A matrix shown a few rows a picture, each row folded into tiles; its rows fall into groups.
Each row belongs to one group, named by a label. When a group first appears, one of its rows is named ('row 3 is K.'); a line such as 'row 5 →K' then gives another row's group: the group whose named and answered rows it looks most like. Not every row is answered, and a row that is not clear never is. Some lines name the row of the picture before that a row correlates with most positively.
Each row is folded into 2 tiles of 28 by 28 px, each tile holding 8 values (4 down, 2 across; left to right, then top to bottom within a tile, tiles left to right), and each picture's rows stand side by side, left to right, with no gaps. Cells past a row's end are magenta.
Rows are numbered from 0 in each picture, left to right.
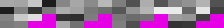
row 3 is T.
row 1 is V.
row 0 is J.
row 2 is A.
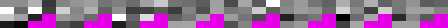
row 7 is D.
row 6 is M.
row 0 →T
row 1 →T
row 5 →D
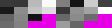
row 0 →A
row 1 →A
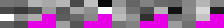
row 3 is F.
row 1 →A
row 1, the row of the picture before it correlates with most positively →1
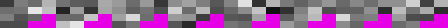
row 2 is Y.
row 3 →T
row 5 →F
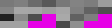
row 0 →D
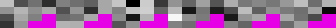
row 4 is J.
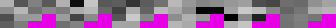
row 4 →D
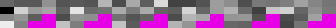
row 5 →M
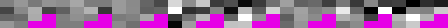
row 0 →F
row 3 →M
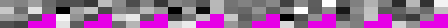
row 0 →T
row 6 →F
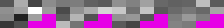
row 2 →T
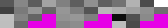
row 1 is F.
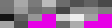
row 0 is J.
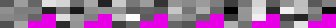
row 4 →F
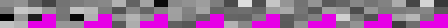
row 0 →D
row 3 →T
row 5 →M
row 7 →Y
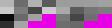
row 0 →M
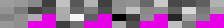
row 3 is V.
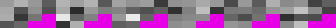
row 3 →F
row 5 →D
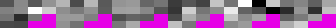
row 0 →A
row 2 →D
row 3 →V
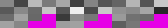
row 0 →A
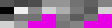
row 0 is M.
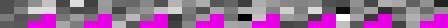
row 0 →A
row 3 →M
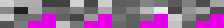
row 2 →A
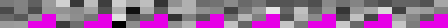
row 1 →Y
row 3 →D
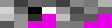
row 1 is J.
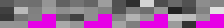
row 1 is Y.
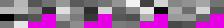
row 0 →D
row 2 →F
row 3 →T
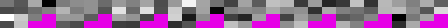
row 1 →T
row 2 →T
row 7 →M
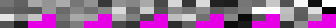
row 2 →T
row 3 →Y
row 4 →A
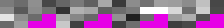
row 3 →T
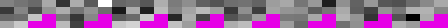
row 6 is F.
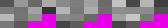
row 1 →T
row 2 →Y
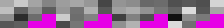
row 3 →V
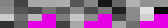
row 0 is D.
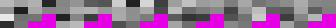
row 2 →Y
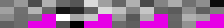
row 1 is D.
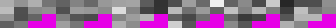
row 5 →V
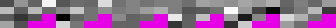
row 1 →V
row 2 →A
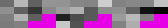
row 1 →V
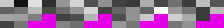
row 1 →F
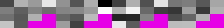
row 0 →J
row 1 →A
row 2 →V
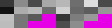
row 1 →M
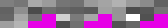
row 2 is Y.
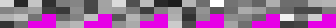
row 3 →J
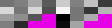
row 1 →M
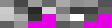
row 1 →Y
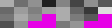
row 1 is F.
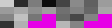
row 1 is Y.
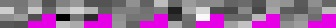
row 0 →T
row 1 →D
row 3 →F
